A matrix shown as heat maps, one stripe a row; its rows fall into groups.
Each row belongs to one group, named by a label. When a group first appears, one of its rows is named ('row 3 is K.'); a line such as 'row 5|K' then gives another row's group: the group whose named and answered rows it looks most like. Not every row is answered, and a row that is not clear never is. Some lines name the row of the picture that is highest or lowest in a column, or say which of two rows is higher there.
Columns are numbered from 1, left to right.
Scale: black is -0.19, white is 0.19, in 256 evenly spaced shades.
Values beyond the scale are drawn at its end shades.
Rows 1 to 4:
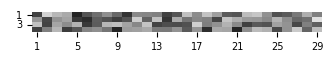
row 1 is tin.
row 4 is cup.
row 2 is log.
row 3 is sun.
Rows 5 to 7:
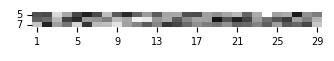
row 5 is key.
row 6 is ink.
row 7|sun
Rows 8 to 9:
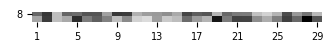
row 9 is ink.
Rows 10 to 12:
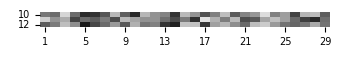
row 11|sun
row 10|tin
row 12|tin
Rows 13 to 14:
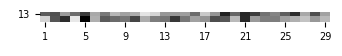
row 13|ink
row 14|log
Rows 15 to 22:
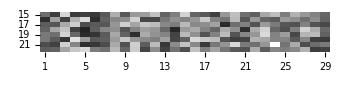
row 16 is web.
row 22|web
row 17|ink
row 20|web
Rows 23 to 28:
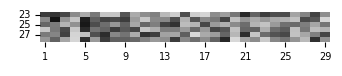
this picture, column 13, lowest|25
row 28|log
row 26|log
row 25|tin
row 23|web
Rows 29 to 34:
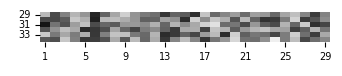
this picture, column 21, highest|30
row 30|web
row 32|tin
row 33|sun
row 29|sun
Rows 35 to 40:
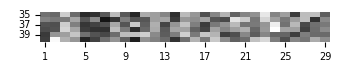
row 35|tin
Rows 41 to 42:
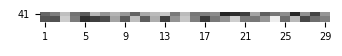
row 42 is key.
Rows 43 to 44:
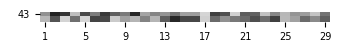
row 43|log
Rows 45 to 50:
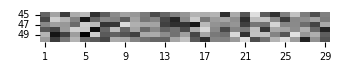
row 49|log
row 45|web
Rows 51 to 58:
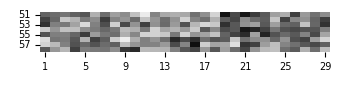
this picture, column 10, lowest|58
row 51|ink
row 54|ink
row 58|cup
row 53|web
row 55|ink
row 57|sun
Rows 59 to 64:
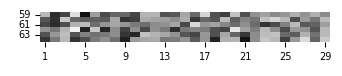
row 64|cup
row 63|cup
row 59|log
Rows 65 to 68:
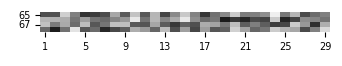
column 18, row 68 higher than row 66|No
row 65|key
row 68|log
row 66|ink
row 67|sun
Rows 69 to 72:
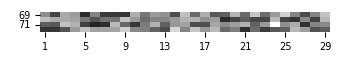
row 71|key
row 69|log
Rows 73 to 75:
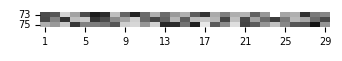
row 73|key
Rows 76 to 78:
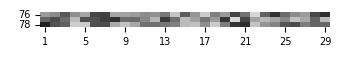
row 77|log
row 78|web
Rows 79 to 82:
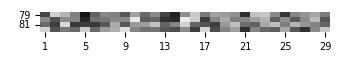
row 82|sun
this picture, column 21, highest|80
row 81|key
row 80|tin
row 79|tin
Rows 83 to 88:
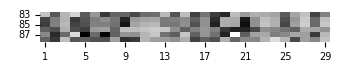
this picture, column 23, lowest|86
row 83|log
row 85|cup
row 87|log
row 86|ink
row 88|cup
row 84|cup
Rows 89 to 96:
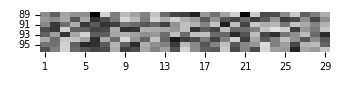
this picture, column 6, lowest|89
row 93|web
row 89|sun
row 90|ink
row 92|cup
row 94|sun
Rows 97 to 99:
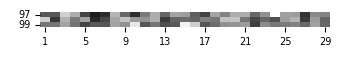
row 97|key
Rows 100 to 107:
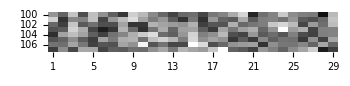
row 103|key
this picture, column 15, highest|106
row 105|ink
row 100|sun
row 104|ink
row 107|web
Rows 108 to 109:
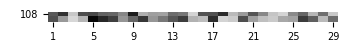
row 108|cup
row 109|tin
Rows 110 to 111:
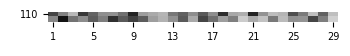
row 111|log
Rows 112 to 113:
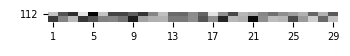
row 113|cup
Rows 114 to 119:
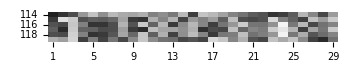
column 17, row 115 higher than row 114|No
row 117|cup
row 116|key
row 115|cup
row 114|web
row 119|sun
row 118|key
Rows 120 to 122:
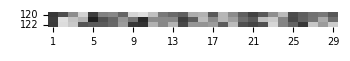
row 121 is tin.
